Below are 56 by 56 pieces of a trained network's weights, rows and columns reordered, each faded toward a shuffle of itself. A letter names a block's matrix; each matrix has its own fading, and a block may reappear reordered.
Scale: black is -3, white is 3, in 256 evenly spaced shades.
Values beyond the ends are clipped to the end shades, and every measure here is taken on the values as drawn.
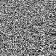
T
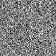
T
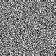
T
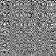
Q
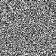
T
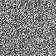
T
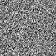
T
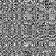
Q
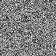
T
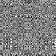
Q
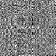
Q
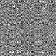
Q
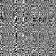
Q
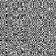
Q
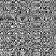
Q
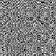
Q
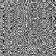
Q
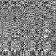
Q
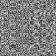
Q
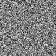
T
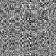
Q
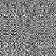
Q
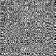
Q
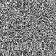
T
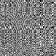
Q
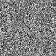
T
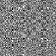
Q
